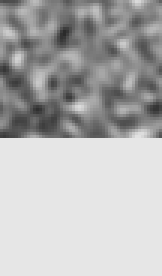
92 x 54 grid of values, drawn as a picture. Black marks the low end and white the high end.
The table splits into 2 rows of 1 panel. Panel 1,1: middling, blotchy, strong in contrast. Panel 2,1: very high, flat.
